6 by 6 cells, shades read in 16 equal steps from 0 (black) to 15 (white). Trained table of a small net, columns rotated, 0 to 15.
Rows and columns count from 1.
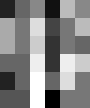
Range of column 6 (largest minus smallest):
6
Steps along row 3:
down up down up down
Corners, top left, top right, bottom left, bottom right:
2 8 5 7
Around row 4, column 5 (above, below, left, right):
7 13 3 12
